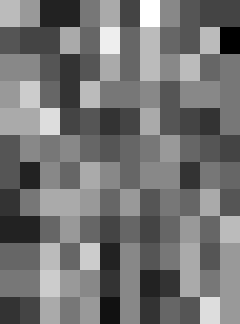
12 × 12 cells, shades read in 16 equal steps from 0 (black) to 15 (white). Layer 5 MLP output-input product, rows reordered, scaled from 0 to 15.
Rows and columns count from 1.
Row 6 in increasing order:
4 5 5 5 6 6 6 7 7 8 8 9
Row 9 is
2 2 6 9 6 4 6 4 6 9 6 11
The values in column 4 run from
2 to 10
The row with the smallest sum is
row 9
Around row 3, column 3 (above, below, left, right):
4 6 8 3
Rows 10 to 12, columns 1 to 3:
6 6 11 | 7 7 12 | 3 4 10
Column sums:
74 79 94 77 94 73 78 89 78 82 85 78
